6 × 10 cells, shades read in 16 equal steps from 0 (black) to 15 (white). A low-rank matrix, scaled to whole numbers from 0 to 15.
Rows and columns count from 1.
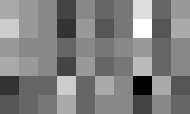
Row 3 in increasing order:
6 6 7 8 8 8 8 8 9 9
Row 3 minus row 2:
-3 -1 0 3 -1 2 1 -6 1 -2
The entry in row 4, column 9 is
6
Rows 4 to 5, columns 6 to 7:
6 7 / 10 8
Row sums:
80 83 77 78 66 68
